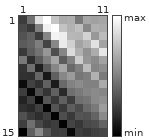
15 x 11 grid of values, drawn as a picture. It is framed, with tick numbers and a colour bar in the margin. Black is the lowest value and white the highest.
Values rise toward the top right. The halves do not mirror each other. The grain runs diagonally down to the right. The bottom right is the smoothest part.
